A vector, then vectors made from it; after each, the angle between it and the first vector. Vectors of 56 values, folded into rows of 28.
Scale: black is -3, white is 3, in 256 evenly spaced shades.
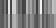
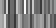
partly opposed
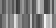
orthogonal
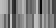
nearly opposite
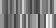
orthogonal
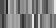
partly aligned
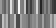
partly opposed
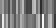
partly opposed
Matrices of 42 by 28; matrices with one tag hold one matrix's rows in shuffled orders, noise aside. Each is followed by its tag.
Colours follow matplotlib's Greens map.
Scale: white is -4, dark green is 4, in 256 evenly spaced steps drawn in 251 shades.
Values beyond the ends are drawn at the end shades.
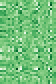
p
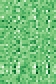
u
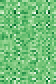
u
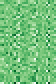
u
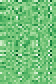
p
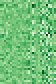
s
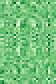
u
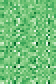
u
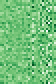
s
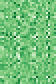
u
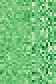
s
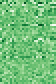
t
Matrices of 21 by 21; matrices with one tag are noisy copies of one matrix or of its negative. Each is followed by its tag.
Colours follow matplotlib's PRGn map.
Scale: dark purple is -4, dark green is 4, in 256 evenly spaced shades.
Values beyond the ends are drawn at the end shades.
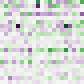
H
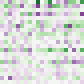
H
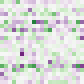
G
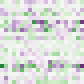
G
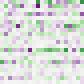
H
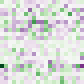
G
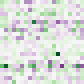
G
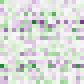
G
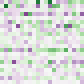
H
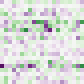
G
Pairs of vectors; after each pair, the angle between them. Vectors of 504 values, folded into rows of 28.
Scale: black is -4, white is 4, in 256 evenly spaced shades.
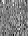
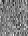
nearly opposite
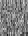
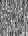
nearly opposite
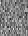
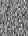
partly aligned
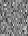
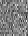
partly aligned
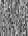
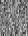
nearly opposite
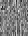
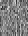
nearly parallel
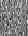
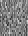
nearly parallel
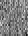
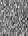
orthogonal
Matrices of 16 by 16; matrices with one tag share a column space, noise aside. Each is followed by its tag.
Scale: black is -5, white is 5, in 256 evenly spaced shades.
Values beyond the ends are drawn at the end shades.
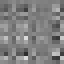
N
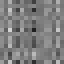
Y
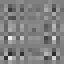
N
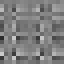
N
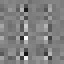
N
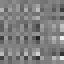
N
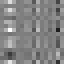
Y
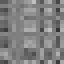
Y
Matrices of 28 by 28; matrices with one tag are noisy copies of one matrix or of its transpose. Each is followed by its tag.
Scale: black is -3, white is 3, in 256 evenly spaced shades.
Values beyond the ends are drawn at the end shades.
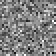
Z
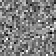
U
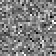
Z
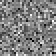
Z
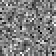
Z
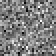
U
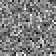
Z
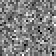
Z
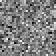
U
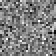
U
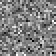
Z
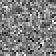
Z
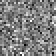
Z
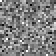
U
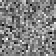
U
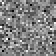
U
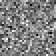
U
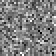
Z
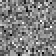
U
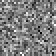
Z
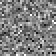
Z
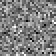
Z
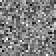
U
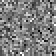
Z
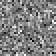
Z
